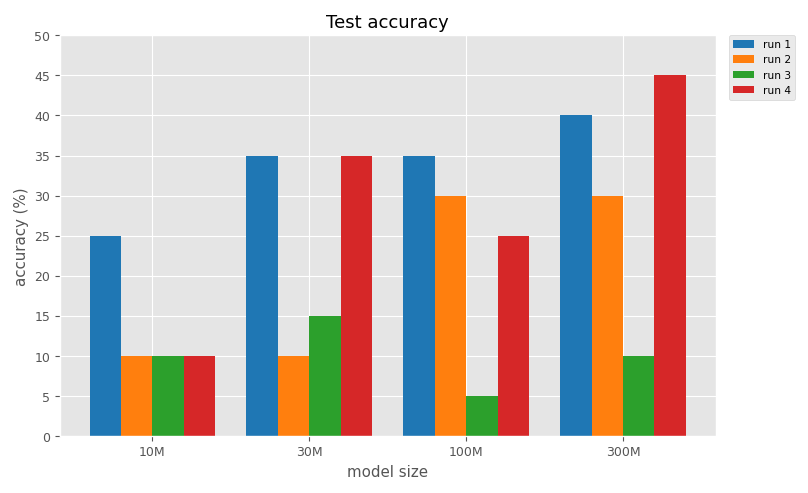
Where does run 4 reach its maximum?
300M
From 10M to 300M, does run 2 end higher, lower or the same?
higher
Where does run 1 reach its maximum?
300M
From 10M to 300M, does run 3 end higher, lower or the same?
the same
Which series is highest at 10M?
run 1
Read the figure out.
Title: Test accuracy
x-axis: model size, ticks 10M 30M 100M 300M
y-axis: accuracy (%), ticks 0 5 10 15 20 25 30 35 40 45 50
Legend: run 1, run 2, run 3, run 4
Values:
run 1: 25 35 35 40
run 2: 10 10 30 30
run 3: 10 15 5 10
run 4: 10 35 25 45
